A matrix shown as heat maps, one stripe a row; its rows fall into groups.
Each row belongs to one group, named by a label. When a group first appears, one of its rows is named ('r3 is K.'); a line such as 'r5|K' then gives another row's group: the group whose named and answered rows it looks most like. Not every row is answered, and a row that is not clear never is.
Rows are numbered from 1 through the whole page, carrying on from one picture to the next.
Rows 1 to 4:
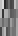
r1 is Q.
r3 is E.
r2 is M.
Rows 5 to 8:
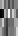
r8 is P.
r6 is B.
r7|Q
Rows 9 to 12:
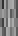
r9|B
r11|B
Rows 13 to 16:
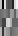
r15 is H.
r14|E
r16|M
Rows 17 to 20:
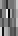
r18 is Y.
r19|E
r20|M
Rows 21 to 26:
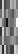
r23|P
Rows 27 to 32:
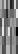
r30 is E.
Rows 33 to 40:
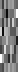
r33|B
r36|M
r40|B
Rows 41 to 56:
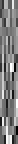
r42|B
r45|Y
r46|Y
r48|E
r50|Q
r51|Y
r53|P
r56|H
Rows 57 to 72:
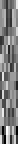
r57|P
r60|P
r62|Y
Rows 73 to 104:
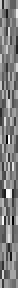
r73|M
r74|P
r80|P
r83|Y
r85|B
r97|Y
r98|H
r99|H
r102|B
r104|M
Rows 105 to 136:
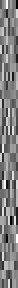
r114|P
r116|M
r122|M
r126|E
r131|P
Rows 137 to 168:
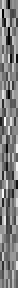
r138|M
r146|Y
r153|P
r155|P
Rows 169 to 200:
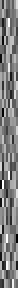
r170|Q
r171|H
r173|B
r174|H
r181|B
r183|P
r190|P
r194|M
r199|Q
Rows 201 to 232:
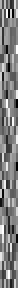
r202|Y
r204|M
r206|P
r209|M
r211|P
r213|H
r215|E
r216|P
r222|M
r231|H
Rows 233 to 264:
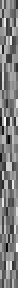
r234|M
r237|H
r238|M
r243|B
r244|P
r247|B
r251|H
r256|P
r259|Y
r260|P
